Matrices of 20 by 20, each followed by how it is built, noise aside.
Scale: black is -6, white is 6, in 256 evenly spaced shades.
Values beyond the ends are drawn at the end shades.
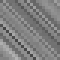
Toeplitz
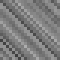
Toeplitz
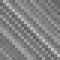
Toeplitz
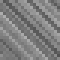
Toeplitz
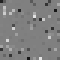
sparse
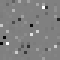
sparse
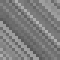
Toeplitz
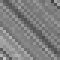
Toeplitz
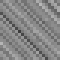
Toeplitz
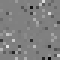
sparse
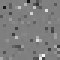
sparse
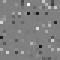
sparse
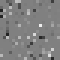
sparse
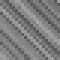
Toeplitz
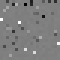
sparse
